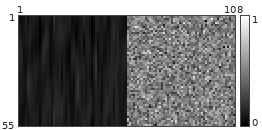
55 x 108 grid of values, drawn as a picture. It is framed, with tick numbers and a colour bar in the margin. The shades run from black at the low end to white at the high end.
The table splits into one row of 2 panels. Panel 1,1: very low, streaked downward, faint in contrast. Panel 1,2: middling, fine-grained, strong in contrast.
